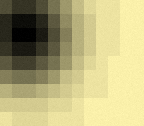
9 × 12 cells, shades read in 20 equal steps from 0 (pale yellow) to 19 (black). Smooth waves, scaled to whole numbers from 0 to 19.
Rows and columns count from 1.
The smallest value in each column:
1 2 2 2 1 1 1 0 0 0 0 0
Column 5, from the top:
10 12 13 12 10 7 4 2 1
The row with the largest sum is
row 3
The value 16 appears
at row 2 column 1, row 2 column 4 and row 3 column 1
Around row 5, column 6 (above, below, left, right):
8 4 10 4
